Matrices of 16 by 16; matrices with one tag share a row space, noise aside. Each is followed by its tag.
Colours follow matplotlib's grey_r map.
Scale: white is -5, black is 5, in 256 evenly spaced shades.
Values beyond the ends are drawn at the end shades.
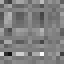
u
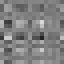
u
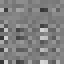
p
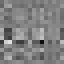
u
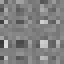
p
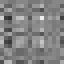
u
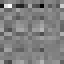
u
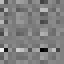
p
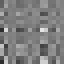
p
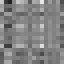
u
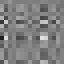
p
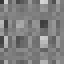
p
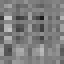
u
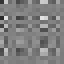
p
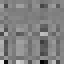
p
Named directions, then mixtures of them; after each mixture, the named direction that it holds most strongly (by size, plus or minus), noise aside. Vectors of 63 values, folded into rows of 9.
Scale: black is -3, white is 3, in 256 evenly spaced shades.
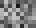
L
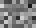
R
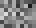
L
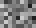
R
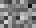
R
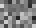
R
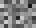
R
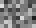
R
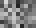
L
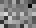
R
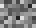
R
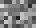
R
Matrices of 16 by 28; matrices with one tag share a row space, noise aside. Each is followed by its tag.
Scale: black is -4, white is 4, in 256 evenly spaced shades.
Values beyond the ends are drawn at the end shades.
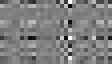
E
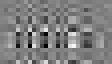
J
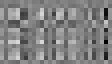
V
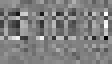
V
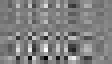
J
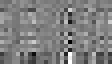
E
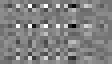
J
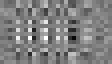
J
